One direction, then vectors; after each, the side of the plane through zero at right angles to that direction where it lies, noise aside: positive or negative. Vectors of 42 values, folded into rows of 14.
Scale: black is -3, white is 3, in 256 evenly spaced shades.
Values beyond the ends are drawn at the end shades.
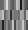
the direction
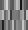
positive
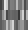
positive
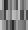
negative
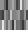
negative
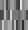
negative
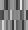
negative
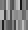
positive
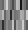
positive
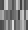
positive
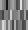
negative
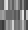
positive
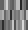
positive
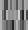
negative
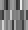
negative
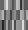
positive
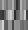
negative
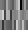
positive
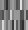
negative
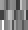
negative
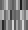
positive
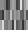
negative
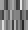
negative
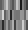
positive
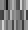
negative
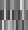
negative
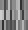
positive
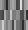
negative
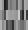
negative
